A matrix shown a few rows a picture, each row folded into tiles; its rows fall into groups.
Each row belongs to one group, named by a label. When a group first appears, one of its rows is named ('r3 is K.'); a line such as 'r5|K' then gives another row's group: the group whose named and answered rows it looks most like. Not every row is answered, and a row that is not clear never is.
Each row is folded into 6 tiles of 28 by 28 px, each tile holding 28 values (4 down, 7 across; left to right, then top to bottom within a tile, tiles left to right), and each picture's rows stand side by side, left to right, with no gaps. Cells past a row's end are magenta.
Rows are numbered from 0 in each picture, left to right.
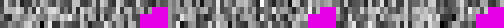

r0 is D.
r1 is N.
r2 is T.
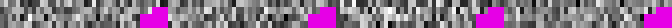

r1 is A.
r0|D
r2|D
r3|T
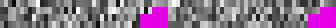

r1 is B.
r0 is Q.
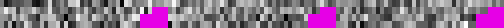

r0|N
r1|A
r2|Q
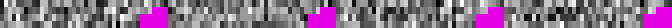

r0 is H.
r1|D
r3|H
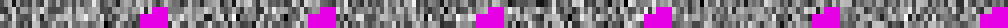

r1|A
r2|N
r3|N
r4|T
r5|B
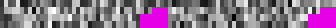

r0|D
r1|N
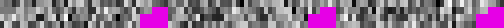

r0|A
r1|Q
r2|H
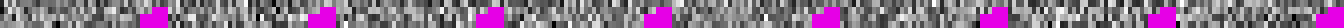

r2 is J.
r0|H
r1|N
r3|B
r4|B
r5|Q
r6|D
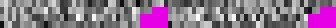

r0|J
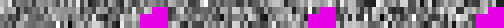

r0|B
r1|Q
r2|H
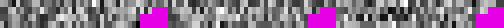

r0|Q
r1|D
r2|H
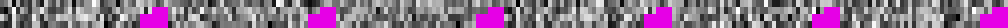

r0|T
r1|J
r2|A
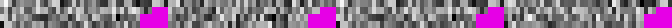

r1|B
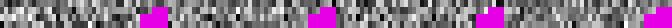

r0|A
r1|J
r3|B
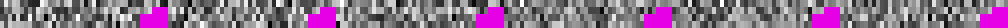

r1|B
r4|Q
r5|N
